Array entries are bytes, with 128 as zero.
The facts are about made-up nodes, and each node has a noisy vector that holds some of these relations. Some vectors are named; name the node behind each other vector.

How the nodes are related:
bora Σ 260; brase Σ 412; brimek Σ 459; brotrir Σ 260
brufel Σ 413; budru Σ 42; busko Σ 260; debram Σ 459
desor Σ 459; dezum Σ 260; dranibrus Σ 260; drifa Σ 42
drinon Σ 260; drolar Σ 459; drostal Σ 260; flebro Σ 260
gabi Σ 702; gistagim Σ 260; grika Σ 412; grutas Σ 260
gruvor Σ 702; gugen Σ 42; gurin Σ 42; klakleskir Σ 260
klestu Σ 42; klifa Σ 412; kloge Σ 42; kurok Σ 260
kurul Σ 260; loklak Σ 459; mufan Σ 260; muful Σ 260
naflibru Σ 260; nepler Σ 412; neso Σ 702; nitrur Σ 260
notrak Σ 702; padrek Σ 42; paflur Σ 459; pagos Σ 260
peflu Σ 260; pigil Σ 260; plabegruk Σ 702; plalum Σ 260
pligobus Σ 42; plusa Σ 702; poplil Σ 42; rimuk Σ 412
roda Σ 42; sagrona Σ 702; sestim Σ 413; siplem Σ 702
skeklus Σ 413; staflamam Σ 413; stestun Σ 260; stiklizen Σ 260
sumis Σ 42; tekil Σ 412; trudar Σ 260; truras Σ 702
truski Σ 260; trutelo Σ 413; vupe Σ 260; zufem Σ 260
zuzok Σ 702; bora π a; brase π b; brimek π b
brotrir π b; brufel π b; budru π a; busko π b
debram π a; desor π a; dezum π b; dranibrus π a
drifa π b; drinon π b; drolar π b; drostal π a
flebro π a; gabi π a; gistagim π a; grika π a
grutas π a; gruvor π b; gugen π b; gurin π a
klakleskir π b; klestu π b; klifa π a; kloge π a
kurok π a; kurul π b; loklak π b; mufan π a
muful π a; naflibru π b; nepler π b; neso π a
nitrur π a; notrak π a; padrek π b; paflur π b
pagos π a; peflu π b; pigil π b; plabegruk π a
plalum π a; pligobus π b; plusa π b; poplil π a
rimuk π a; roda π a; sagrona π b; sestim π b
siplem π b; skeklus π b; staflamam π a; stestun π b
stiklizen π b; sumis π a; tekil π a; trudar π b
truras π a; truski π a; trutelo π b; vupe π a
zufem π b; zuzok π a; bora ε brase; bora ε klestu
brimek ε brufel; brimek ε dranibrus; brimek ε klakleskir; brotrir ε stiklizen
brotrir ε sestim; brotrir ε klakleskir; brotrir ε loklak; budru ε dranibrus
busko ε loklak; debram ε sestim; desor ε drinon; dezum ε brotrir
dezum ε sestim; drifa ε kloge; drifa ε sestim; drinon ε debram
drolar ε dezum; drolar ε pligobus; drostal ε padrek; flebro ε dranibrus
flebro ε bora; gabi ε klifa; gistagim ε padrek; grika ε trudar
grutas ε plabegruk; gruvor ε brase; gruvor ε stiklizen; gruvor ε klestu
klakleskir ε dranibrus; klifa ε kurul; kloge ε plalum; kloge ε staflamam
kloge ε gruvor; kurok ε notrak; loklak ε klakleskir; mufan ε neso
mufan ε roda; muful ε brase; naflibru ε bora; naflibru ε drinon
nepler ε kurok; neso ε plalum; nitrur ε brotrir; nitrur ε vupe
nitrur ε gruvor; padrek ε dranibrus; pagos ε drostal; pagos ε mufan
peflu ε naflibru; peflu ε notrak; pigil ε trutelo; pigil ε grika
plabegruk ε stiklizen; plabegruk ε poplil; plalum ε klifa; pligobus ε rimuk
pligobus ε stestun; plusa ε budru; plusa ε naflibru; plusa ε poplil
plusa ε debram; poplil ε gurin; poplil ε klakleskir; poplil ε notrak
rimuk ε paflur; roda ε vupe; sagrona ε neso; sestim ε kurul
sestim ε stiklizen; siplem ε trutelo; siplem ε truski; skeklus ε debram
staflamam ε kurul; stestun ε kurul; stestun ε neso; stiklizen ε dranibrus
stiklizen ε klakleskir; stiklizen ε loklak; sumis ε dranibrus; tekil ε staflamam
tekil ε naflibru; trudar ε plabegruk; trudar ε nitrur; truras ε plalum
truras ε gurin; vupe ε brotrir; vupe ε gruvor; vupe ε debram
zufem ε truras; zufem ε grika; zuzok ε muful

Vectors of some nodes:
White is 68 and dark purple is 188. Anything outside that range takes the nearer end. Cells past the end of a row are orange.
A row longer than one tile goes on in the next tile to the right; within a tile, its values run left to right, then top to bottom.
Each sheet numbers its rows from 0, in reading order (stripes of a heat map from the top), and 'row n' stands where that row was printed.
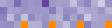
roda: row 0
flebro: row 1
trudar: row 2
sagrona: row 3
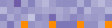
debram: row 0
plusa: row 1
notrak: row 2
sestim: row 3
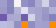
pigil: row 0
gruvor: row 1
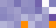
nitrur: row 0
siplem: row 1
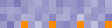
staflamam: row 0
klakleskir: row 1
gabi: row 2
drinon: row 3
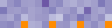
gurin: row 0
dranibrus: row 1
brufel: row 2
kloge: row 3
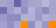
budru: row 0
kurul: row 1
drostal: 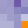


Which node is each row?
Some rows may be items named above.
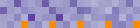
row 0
sumis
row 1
tekil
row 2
tekil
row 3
klestu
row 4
poplil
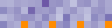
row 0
drifa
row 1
sumis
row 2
drolar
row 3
brimek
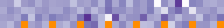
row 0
zufem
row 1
brimek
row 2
zufem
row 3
rimuk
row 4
grika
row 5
pigil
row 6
truski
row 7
brufel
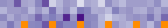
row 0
debram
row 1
kurok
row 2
nepler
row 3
pligobus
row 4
padrek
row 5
peflu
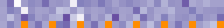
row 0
trutelo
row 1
staflamam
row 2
paflur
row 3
staflamam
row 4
klifa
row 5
naflibru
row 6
desor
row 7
brase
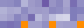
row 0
notrak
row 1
plalum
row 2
zuzok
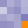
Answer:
loklak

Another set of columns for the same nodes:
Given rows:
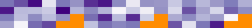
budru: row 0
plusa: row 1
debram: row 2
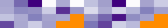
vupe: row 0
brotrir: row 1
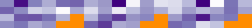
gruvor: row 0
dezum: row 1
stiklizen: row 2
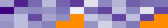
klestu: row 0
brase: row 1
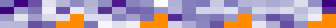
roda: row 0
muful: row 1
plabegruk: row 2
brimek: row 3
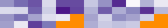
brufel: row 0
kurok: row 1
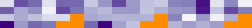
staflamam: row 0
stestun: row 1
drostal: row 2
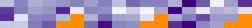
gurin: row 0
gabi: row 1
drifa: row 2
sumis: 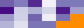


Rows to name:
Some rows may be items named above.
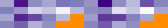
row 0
gruvor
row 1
gruvor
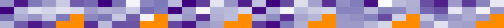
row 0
pligobus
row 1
skeklus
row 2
drifa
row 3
drifa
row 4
peflu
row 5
zuzok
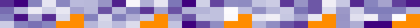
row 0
plusa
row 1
kurok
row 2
sagrona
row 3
truski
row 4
trutelo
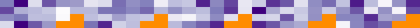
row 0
sagrona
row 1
plalum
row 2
truski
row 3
kloge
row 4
nepler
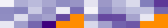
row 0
grika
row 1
loklak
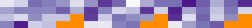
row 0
plalum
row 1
poplil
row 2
padrek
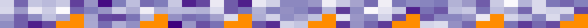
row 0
drolar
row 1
gruvor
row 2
sestim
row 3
plalum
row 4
tekil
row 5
notrak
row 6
klifa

